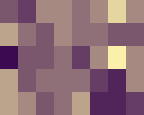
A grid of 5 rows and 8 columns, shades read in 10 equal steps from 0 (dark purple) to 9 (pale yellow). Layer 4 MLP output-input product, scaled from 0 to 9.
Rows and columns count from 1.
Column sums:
21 17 18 22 20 17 22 20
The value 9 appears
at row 3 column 7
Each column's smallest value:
0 2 3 4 2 1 1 2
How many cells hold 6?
4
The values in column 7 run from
1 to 9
